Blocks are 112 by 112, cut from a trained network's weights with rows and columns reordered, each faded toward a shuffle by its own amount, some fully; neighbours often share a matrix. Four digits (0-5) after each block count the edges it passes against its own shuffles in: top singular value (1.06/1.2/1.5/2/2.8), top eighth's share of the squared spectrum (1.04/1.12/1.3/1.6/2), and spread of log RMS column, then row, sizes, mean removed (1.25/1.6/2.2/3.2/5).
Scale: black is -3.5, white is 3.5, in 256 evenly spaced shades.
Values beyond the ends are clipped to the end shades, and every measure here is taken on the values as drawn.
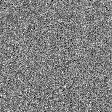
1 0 0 0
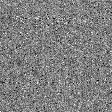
2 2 0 1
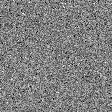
0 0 0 0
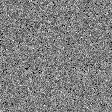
0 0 0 0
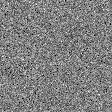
0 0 0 0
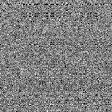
4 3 1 2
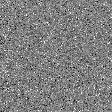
2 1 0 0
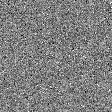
0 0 0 0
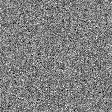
1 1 0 0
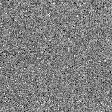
2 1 0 1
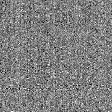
3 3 0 2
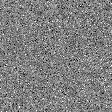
1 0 0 0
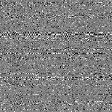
4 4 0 4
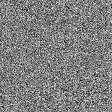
1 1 0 0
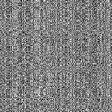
4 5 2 3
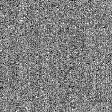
3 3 0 1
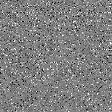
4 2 0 2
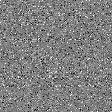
3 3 0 2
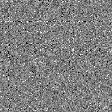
3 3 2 2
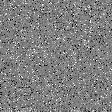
2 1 0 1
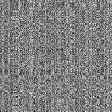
4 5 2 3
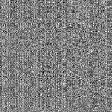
4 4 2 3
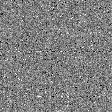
2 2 0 1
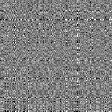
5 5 3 3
